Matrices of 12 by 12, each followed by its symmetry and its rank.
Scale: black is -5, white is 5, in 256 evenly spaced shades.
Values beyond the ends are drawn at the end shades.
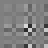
symmetric, rank one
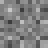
symmetric, rank two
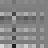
neither, rank one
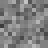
antisymmetric, full rank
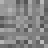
symmetric, rank two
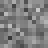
antisymmetric, full rank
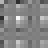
symmetric, rank one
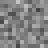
neither, full rank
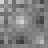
symmetric, rank two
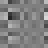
neither, rank one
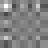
symmetric, rank one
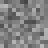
neither, full rank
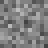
neither, full rank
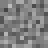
antisymmetric, full rank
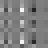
neither, rank one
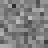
neither, full rank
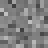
antisymmetric, full rank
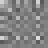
symmetric, rank two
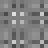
symmetric, rank one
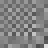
symmetric, rank two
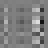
neither, rank one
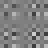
symmetric, rank one
